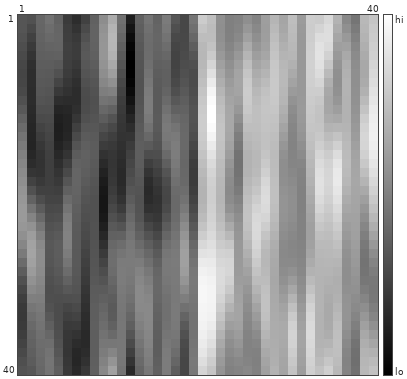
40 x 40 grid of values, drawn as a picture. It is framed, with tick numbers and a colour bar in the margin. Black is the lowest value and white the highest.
On average the colour sits 50% of the way up the scale. The right part is higher, past a seam about 50% of the way across. The grain runs up and down.
